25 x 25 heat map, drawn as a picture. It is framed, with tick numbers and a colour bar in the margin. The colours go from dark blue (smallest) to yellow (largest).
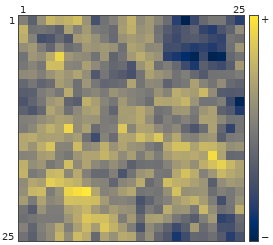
Stripes: none. Odd rows or columns: none. Ninth with the lowest average: top right. Mirror symmetry: none. Grain: blotchy. Ninth with the highest average: bottom left.
